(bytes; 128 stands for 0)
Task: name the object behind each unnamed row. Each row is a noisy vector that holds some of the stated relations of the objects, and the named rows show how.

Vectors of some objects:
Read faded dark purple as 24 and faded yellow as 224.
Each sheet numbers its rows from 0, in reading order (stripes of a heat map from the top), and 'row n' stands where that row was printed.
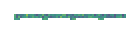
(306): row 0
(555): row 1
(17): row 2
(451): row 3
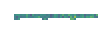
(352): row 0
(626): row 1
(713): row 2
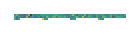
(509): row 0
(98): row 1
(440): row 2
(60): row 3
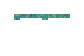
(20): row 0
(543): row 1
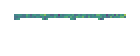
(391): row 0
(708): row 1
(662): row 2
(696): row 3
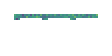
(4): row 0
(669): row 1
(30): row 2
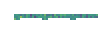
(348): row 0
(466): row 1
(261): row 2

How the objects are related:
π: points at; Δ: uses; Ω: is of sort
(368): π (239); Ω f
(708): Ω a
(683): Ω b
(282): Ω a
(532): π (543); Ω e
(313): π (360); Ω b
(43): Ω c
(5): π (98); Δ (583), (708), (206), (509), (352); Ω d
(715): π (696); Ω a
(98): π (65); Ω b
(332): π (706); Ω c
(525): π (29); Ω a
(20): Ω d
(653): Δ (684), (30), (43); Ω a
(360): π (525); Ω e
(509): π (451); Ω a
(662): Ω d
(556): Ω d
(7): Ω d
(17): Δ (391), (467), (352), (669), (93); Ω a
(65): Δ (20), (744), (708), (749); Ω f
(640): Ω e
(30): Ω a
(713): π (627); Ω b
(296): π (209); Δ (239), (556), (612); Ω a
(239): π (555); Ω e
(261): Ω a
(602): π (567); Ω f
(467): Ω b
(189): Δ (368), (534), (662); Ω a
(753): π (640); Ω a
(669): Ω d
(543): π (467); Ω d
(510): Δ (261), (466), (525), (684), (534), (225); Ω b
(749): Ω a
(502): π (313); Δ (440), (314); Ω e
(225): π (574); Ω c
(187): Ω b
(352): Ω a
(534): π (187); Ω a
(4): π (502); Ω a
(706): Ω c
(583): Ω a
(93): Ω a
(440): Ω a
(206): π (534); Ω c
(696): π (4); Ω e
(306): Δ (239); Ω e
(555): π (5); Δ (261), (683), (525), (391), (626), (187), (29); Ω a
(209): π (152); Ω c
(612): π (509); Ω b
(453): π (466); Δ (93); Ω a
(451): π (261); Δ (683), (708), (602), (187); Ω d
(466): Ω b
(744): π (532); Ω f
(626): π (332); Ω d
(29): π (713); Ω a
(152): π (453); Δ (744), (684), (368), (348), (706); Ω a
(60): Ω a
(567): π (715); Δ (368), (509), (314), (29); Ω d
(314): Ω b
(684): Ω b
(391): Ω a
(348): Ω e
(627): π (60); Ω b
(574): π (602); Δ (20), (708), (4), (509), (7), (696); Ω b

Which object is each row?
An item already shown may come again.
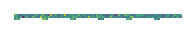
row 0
(567)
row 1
(152)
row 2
(653)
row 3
(29)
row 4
(360)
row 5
(626)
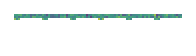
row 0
(65)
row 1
(451)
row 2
(744)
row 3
(5)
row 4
(225)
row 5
(296)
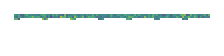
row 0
(332)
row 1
(574)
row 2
(627)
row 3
(391)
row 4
(653)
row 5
(683)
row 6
(534)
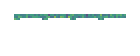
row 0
(60)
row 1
(502)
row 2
(206)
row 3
(466)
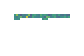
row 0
(314)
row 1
(313)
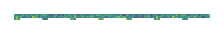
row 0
(510)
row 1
(7)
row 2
(713)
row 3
(5)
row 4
(451)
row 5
(510)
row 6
(368)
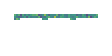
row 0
(453)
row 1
(440)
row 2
(706)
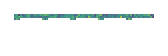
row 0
(525)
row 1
(749)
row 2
(189)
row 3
(602)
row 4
(453)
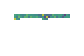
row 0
(98)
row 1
(239)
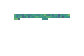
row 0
(715)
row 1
(684)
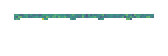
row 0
(313)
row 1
(98)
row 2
(583)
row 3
(93)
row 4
(209)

